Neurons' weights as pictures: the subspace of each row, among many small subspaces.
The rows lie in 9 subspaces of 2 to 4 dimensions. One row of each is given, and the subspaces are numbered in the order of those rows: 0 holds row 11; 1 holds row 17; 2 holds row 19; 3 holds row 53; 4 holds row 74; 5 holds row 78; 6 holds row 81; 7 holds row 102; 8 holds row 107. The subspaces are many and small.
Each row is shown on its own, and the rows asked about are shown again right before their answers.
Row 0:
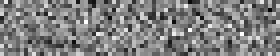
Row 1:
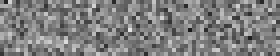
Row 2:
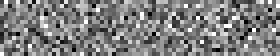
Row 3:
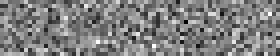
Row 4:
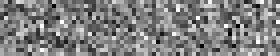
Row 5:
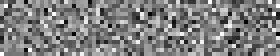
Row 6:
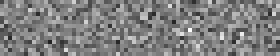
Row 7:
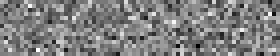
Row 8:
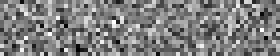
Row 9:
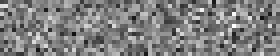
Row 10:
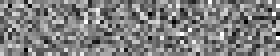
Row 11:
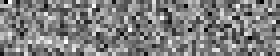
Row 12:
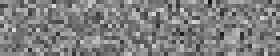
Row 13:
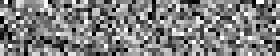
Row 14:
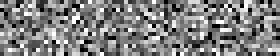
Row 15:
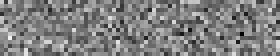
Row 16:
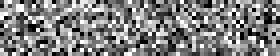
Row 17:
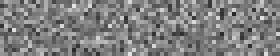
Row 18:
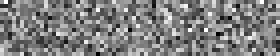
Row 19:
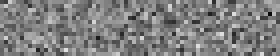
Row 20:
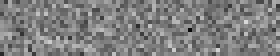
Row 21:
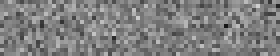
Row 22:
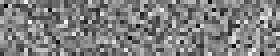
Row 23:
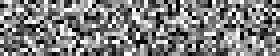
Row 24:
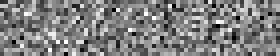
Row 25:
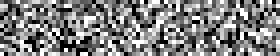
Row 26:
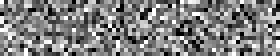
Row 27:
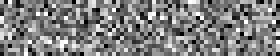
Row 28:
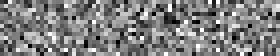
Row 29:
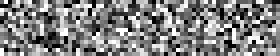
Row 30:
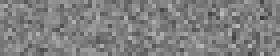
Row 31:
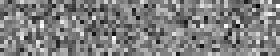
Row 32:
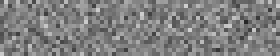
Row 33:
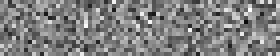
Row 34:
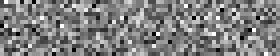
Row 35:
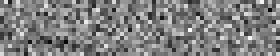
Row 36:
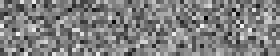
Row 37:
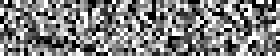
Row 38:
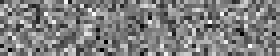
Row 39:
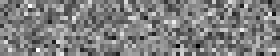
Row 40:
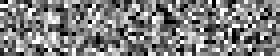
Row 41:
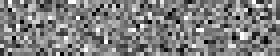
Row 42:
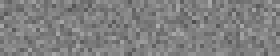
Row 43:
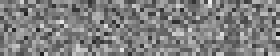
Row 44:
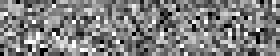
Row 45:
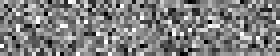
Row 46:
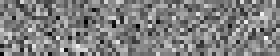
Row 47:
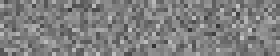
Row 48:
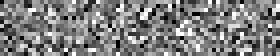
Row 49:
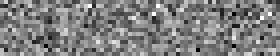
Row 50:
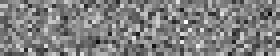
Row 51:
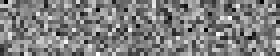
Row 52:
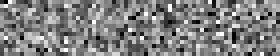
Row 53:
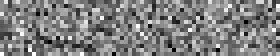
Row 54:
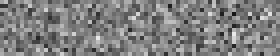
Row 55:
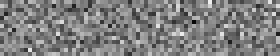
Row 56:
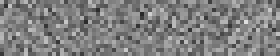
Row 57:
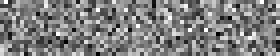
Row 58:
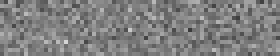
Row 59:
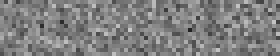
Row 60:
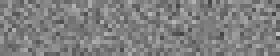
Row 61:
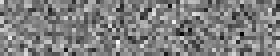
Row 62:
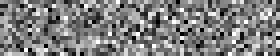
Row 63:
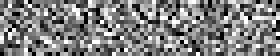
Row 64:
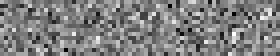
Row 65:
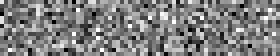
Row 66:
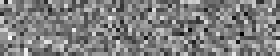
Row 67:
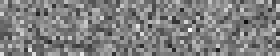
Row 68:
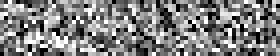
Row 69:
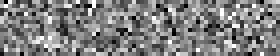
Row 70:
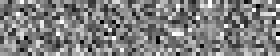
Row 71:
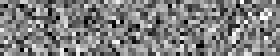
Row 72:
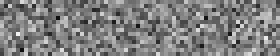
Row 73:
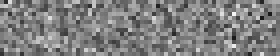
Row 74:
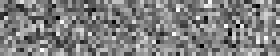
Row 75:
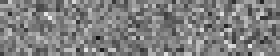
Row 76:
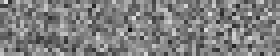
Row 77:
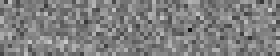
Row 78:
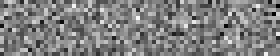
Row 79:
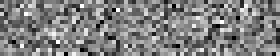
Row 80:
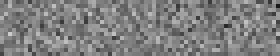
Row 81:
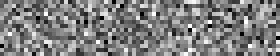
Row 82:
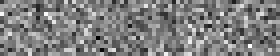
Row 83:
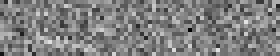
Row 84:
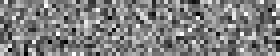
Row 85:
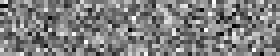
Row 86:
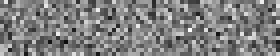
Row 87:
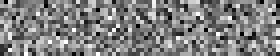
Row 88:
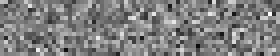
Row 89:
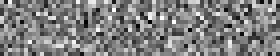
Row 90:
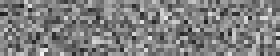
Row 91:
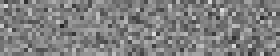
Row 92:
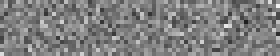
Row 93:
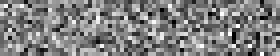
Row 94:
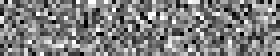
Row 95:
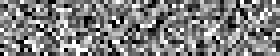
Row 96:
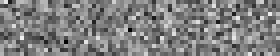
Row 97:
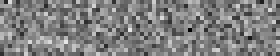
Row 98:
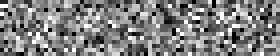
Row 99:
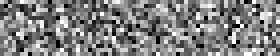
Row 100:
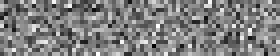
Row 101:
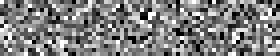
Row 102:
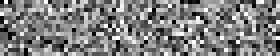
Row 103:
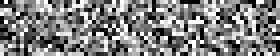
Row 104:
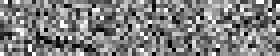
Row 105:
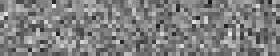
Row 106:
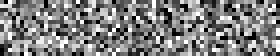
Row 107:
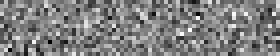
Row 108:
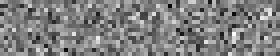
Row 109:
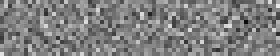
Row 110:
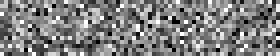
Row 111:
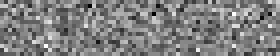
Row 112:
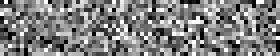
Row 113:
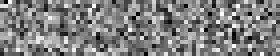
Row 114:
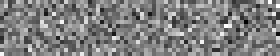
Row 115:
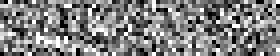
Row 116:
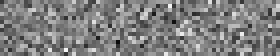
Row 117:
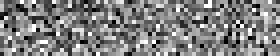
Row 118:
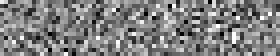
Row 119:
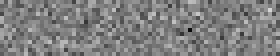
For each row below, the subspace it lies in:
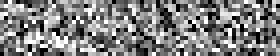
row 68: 4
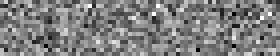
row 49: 6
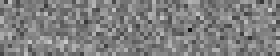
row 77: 0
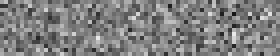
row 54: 0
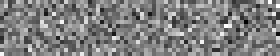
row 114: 5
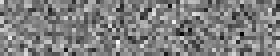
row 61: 7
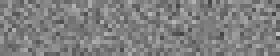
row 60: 1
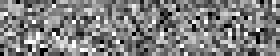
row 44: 4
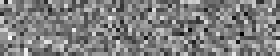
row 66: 7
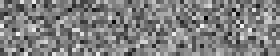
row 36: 1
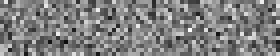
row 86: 8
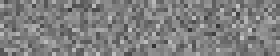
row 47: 1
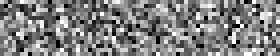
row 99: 1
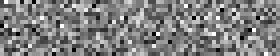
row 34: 5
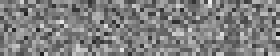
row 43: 4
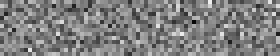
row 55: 1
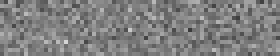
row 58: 2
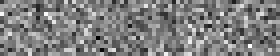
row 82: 6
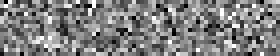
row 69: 6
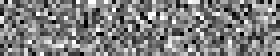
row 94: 6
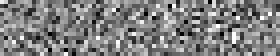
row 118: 2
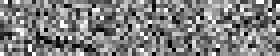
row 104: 3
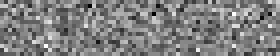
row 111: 6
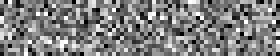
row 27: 0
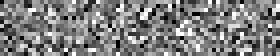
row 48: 7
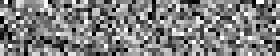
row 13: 2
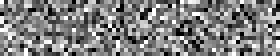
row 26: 7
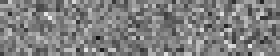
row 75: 6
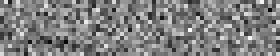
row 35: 0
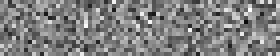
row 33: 6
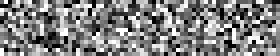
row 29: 6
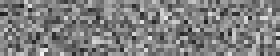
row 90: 4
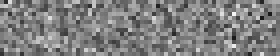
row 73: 6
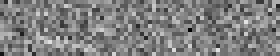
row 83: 3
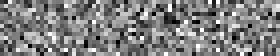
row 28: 7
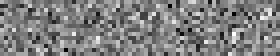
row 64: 0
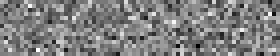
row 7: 2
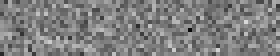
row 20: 3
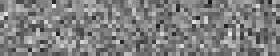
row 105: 4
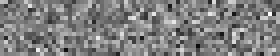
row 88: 2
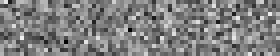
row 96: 2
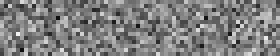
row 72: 1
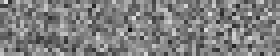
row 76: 0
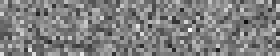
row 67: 3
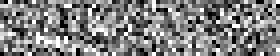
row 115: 3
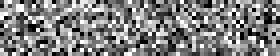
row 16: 1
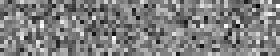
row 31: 5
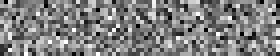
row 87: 8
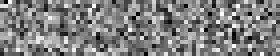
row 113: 0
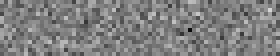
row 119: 0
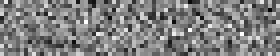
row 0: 6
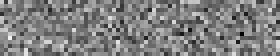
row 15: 7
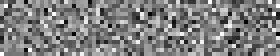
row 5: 5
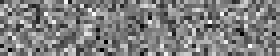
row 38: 6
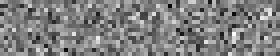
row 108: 0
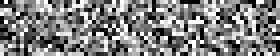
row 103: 7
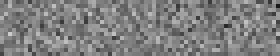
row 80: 1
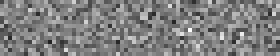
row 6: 2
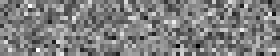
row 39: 2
